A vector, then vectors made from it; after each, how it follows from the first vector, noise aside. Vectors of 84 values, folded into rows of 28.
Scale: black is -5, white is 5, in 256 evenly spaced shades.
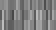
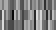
scaled up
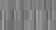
shrunk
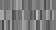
sign-scrambled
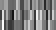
scaled up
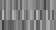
sign-scrambled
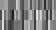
scaled up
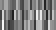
scaled up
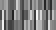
scaled up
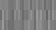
shrunk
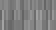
shrunk
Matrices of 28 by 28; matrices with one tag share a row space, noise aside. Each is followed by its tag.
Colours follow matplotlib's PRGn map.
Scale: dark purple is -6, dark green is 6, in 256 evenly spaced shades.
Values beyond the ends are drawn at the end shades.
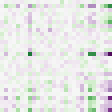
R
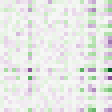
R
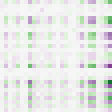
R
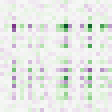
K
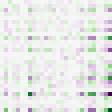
R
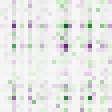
K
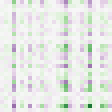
K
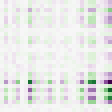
R
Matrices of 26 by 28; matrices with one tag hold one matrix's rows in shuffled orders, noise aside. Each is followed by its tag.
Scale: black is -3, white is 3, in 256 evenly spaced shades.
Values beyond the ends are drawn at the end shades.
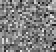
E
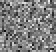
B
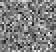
B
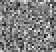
B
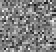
E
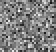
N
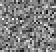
N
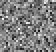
N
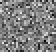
N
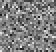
N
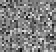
B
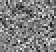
N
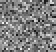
E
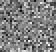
B
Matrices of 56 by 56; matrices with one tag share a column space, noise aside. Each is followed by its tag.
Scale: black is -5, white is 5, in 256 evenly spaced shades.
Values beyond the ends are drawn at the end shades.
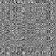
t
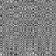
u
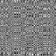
u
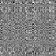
t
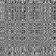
t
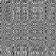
t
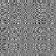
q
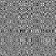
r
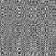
u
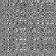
q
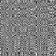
u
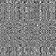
t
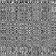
t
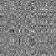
r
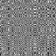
u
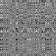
q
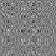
r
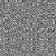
q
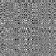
q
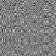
r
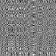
u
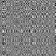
r
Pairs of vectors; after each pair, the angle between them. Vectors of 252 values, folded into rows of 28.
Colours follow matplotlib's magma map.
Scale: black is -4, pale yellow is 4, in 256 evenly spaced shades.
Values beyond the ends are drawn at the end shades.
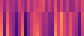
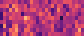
partly opposed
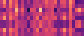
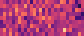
partly aligned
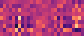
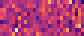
partly aligned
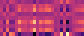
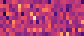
partly aligned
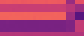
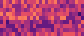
partly aligned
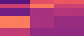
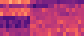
nearly opposite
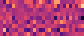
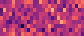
partly aligned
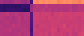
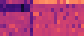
nearly parallel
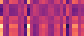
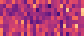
partly aligned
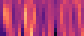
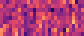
partly opposed
